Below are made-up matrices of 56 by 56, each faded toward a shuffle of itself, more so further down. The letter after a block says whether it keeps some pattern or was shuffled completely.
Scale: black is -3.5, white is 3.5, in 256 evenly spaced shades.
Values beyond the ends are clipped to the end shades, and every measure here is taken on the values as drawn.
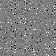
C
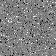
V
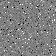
V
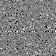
C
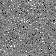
V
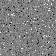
V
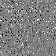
C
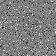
V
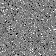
V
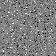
V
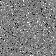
V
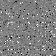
C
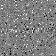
C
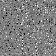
C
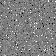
V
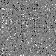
C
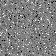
V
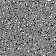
V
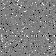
C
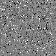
C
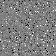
C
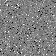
V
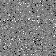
C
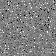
V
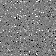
C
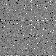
C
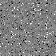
C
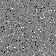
V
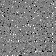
C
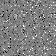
C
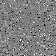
C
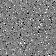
V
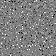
C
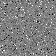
V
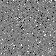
V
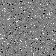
V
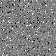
C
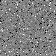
V
